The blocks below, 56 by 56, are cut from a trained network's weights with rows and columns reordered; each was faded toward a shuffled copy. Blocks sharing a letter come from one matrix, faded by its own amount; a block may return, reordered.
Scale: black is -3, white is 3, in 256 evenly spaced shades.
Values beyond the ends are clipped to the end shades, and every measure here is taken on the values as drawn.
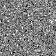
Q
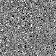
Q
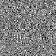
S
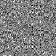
S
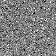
Q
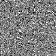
Q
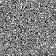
Q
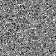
Q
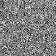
S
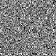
S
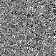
Q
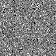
Q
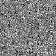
Q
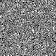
Q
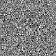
S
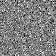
Q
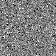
Q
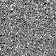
Q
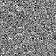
S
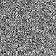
S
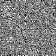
S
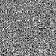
S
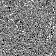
Q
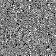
Q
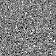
Q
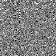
S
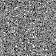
Q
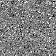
Q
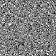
S
